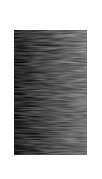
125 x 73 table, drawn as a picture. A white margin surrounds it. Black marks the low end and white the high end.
Average level on the scale: 30%. Slope: up to the right. Grain: streaks across.
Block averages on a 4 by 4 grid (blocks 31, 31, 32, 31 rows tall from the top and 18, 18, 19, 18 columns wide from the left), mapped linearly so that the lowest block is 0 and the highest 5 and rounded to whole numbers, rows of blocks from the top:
0 2 3 5 | 0 2 3 5 | 0 2 3 5 | 0 1 3 5
